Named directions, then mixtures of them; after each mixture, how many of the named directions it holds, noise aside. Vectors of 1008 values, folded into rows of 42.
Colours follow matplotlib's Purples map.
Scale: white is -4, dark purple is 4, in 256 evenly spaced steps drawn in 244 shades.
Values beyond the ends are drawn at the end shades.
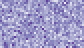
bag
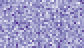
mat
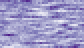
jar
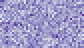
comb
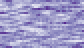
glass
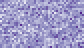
three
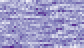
two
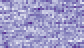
three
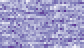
three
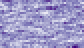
three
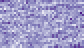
three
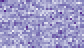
three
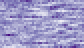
one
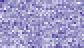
three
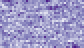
three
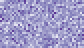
one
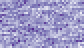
three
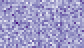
one
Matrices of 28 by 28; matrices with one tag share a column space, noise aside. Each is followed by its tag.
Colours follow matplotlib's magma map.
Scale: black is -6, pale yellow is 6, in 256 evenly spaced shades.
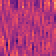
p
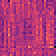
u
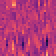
p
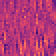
p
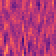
p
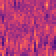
p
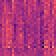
u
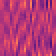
p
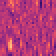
p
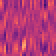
p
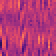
p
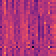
u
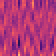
p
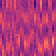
p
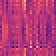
u
